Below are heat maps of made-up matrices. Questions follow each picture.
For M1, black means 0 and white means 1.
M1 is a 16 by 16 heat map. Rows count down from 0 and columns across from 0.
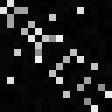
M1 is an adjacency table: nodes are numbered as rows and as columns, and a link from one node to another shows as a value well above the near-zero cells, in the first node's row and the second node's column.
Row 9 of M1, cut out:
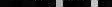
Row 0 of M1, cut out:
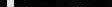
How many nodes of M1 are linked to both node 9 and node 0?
0
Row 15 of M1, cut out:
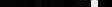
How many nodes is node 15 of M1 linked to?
1
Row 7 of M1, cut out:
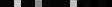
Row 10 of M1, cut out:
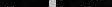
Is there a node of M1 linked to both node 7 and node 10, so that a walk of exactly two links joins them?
no
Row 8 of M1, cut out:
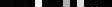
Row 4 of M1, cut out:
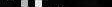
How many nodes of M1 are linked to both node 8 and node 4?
1
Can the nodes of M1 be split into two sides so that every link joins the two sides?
yes
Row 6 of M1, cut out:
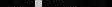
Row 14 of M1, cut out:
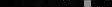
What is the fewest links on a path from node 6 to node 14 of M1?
5
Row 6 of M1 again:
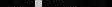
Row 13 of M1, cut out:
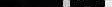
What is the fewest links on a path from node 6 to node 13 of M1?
4
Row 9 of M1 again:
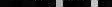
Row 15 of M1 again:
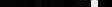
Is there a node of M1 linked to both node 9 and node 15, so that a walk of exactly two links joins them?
yes
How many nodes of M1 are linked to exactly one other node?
5
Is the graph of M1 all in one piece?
yes
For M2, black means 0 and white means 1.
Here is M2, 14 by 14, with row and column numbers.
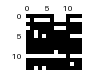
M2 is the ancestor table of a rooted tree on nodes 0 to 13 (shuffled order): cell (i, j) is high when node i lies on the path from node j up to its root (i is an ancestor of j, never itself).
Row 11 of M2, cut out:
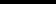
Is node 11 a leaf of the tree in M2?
yes
